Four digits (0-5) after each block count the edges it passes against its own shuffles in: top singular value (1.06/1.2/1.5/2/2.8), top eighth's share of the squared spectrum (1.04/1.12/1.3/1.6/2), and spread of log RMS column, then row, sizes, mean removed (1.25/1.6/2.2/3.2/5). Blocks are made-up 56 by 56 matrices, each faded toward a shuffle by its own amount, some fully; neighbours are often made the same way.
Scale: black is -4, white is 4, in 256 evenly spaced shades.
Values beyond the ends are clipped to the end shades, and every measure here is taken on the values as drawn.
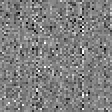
3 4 3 1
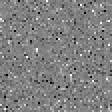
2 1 0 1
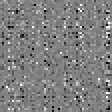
4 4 2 2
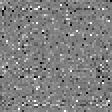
3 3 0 1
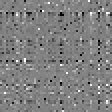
4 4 2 2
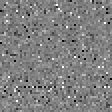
2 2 0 1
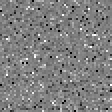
0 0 0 0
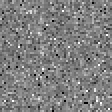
0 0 0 0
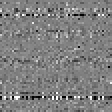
4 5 1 3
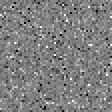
0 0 0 0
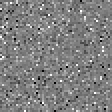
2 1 0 0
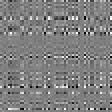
5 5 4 4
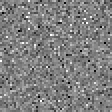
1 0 0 0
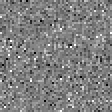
2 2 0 0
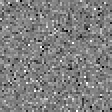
2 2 0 0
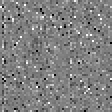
3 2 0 1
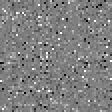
2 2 0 0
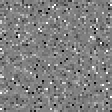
2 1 0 0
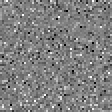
1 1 0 1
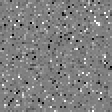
0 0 0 0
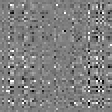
5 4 3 3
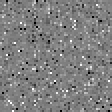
2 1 0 0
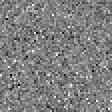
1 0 0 0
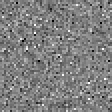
0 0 0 0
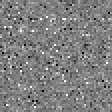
1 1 0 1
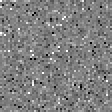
0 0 0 0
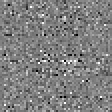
1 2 2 2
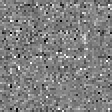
1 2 1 2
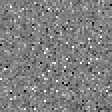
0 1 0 0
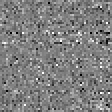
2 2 2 2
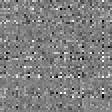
2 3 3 3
